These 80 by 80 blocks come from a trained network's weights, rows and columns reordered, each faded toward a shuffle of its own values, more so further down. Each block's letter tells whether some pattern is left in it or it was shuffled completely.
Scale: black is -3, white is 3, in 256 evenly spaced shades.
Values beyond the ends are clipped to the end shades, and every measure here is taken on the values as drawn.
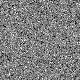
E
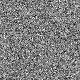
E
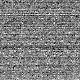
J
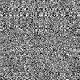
J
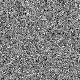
E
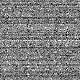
J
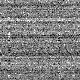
J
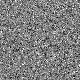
E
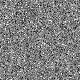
E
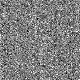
J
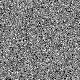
E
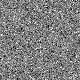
E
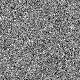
E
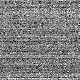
J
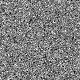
E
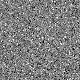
E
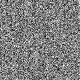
J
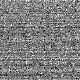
J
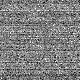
J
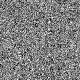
J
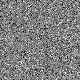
E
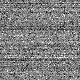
J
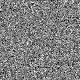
E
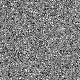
E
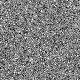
E
